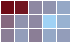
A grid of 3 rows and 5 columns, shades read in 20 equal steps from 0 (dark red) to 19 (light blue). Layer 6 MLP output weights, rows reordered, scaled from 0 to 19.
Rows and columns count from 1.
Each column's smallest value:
0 1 11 13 14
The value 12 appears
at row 1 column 3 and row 2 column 3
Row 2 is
9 13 12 19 16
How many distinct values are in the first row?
5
